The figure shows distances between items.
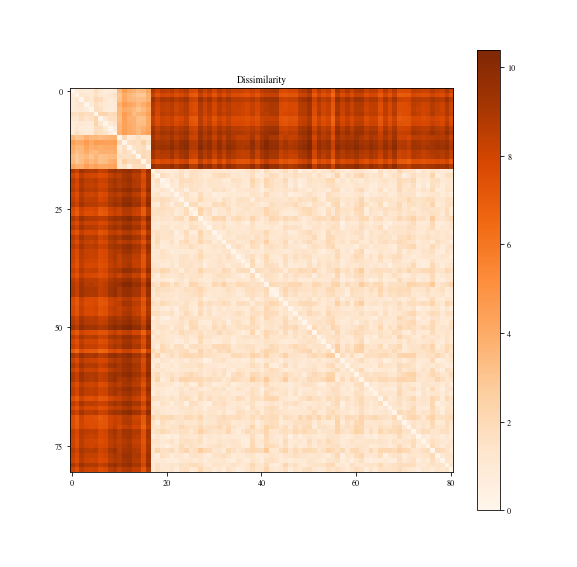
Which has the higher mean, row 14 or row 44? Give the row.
14
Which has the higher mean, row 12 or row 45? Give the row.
12
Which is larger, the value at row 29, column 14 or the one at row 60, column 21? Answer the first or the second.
the first
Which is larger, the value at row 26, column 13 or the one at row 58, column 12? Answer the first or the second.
the second
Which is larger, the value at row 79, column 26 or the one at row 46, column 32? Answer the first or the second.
the first
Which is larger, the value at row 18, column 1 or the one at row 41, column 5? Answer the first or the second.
the second
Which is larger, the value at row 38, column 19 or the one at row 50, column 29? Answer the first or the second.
the first
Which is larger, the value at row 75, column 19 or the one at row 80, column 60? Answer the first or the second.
the second
